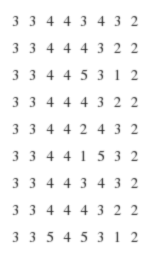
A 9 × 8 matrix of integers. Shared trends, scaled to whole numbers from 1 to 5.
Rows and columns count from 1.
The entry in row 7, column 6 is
4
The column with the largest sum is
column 3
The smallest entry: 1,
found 3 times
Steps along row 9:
same up down up down down up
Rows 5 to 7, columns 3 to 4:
4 4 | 4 4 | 4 4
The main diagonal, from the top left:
3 3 4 4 2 5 3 2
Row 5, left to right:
3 3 4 4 2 4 3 2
